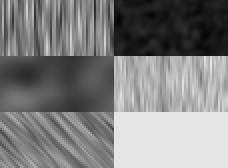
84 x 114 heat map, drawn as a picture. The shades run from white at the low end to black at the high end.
It is made of 3 by 2 panels. Panel 1,1: middling, streaked downward, strong in contrast. Panel 1,2: very high, blotchy, faint in contrast. Panel 2,1: high, smooth. Panel 2,2: low, streaked downward. Panel 3,1: middling, slanting down to the right. Panel 3,2: very low, flat.
